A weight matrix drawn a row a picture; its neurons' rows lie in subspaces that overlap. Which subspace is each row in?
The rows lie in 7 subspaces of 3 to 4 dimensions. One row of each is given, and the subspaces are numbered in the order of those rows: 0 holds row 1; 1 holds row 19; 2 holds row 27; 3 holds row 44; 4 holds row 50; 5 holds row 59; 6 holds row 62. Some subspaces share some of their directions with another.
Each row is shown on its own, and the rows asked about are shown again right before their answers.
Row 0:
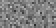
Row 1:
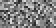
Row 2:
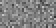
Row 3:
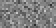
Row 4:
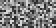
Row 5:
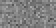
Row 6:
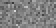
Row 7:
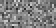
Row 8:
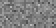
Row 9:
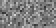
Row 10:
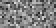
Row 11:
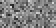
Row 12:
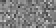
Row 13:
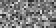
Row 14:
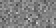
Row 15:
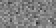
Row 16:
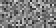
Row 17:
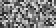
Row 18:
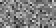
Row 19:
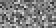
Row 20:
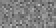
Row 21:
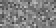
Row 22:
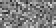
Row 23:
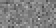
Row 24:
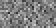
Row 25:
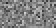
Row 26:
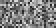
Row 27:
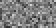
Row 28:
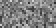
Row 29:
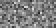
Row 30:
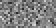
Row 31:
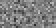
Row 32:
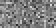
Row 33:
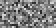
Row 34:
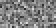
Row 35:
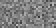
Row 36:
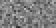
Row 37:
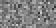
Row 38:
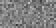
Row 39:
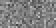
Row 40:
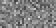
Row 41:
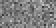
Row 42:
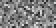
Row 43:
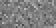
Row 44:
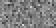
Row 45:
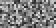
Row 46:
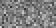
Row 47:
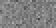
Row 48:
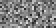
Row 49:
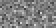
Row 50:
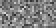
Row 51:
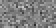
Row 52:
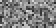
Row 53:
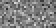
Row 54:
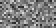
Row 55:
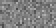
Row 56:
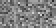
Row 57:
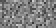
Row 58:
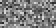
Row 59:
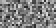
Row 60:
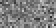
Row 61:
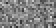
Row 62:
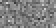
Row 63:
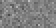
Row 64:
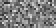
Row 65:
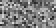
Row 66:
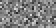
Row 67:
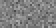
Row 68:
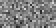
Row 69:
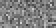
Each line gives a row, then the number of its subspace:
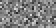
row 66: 0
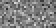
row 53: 6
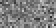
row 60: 6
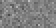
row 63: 2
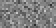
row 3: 0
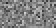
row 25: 1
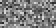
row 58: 1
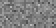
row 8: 3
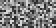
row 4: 2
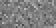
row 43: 3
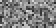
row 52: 1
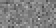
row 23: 5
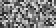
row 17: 3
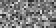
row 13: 2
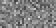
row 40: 4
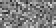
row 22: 2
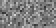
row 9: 4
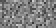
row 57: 5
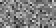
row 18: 2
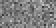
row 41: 6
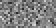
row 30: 0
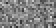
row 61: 6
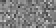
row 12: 5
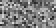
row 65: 1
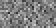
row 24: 0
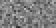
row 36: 2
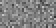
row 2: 6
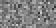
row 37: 5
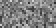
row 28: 1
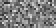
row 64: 3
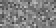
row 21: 1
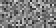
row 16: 4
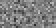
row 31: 1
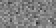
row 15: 0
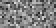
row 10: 6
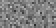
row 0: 3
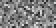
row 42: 1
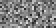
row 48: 0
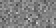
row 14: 0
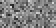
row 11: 2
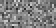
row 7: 4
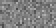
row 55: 4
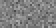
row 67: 4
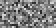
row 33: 4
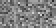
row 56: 2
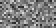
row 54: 2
